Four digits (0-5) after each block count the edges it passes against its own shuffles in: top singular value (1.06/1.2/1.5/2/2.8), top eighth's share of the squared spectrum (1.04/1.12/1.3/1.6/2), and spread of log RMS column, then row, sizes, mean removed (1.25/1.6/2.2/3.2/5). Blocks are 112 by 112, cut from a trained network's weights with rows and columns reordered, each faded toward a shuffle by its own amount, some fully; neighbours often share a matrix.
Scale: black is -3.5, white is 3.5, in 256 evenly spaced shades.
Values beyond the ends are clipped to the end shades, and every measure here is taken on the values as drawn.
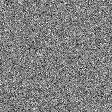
0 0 0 0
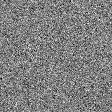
1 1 0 0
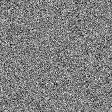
1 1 0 0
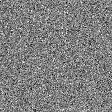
0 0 0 0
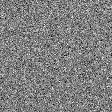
0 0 0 0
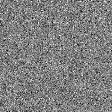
1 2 0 2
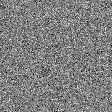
0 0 0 0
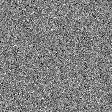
0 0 0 0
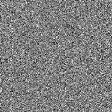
3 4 2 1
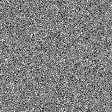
2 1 1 0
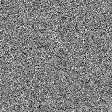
2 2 0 1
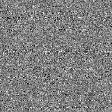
3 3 0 3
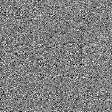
3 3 0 3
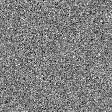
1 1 0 0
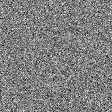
1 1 0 0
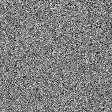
0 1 0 1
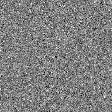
2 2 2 1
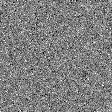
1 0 0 0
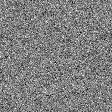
1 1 0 0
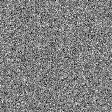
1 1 0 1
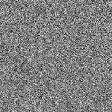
3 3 1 2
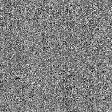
2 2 0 2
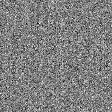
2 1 0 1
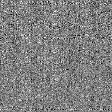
2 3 0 3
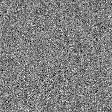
1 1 0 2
